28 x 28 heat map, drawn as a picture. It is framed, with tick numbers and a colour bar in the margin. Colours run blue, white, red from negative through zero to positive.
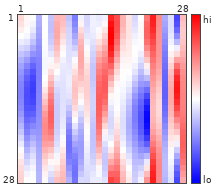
Streaks run downward. Overall the values sit about 50% of the way up the scale. The top middle is the ninth with the highest average.
